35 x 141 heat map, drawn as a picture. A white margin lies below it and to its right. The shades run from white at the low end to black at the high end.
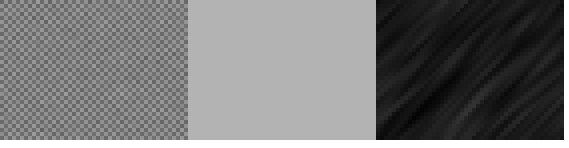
The table splits into one row of 3 panels. Panel 1,1: middling, checkered. Panel 1,2: low, flat. Panel 1,3: very high, slanting up to the right, faint in contrast.
